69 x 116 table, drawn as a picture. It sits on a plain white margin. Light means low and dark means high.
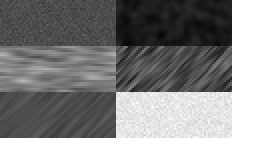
It is made of 3 by 2 panels. Panel 1,1: high, fine-grained, faint in contrast. Panel 1,2: very high, blotchy, faint in contrast. Panel 2,1: middling, streaked across. Panel 2,2: high, slanting up to the right. Panel 3,1: high, slanting up to the right, faint in contrast. Panel 3,2: very low, fine-grained, faint in contrast.
